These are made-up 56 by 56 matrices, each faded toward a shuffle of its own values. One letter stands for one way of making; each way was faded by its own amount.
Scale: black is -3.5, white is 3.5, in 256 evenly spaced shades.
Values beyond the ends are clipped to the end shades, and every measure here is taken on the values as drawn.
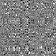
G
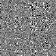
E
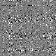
E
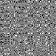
G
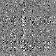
E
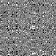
G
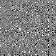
E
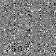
E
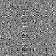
G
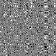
G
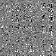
E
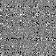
E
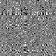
G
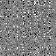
E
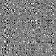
G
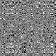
G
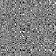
G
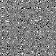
E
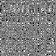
G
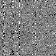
E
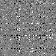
E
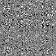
E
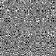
G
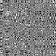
G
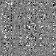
E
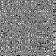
G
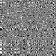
G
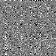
E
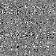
E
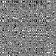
G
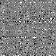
E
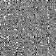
E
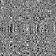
G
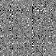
E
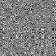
G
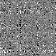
E
